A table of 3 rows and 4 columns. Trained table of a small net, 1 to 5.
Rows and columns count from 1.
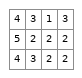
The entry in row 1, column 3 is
1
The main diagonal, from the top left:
4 2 2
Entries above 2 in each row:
3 1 2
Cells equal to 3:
3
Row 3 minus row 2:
-1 1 0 0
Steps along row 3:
down down same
